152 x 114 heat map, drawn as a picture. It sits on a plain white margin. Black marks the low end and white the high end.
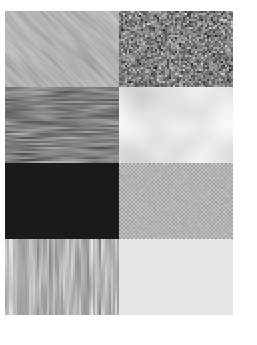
The table splits into 4 rows of 2 panels. Panel 1,1: high, slanting down to the right, faint in contrast. Panel 1,2: middling, fine-grained, strong in contrast. Panel 2,1: middling, streaked across. Panel 2,2: very high, smooth, faint in contrast. Panel 3,1: very low, flat. Panel 3,2: high, checkered. Panel 4,1: high, streaked downward. Panel 4,2: very high, flat.
